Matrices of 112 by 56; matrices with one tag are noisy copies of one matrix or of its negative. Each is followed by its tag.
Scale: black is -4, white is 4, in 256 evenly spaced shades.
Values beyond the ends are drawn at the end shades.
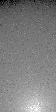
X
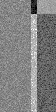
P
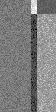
P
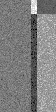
P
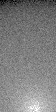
X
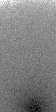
X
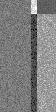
P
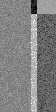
P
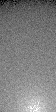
X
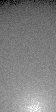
X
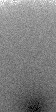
X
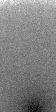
X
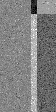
P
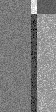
P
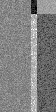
P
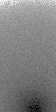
X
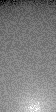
X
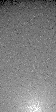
X
